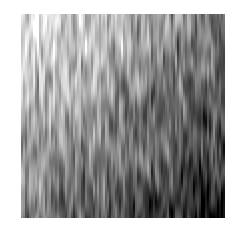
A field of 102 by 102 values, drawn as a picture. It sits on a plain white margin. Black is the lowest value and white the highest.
Histogram: bell-shaped. Slope: up to the top left. Mirror symmetry: none. Grain: streaks running down. Ninth with the lowest average: bottom right. Ninth with the highest average: top left.
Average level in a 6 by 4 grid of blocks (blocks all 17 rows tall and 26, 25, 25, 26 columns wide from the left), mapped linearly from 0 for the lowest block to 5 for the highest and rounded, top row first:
5 4 3 2 / 5 4 3 2 / 4 3 2 2 / 3 3 2 1 / 3 2 2 1 / 2 2 1 0
